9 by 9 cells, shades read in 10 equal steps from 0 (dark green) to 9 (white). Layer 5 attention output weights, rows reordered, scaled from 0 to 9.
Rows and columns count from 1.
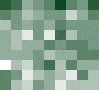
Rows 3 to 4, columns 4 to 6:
4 5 3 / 4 8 2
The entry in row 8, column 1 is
3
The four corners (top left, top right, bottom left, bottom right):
1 1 3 6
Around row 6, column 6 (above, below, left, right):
4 6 6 5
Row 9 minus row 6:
-2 1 2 0 -1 3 1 3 3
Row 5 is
5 6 5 5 3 4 3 3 4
